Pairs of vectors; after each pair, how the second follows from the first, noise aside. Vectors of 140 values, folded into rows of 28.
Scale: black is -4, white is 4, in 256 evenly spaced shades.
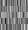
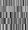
wrapped around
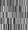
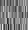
copied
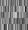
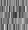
negated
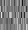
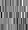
negated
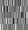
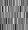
negated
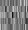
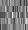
negated
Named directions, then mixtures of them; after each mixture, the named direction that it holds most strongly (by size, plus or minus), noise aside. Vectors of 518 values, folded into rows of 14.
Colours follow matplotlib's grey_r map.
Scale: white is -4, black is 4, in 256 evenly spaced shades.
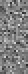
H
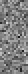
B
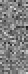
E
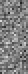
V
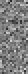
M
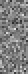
M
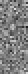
E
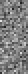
V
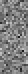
B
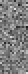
E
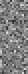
M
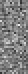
V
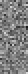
E
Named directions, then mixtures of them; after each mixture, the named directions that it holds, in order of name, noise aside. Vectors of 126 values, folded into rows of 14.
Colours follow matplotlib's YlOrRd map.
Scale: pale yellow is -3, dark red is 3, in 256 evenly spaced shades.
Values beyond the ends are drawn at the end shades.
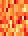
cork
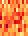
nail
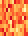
cork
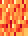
cork, nail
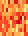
cork, nail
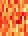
cork, nail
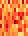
nail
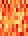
nail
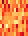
nail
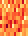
cork, nail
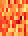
cork, nail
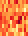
cork, nail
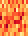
nail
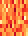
cork, nail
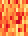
cork, nail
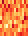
cork, nail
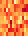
cork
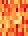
cork, nail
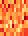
cork, nail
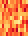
cork, nail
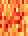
nail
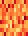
cork, nail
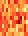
cork, nail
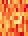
cork, nail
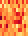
nail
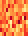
cork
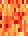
nail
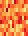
cork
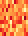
cork
